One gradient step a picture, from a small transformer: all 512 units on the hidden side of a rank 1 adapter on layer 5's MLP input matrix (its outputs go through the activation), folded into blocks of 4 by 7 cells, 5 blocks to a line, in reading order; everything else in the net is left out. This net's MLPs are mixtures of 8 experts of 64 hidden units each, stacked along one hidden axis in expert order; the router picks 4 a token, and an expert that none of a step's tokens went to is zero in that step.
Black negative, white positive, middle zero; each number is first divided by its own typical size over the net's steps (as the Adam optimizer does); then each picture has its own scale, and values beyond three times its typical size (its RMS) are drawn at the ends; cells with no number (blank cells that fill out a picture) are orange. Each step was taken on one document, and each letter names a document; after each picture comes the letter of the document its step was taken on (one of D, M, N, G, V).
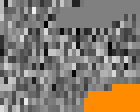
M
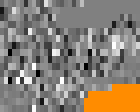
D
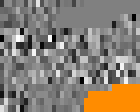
M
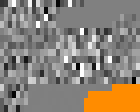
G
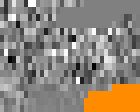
G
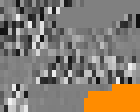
M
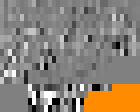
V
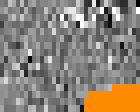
D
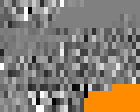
V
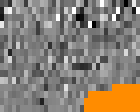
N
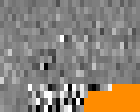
V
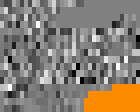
G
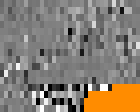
V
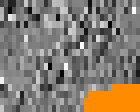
N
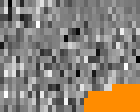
V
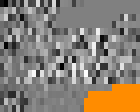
M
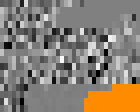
M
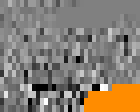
N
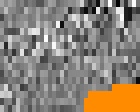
D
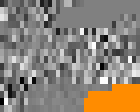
M
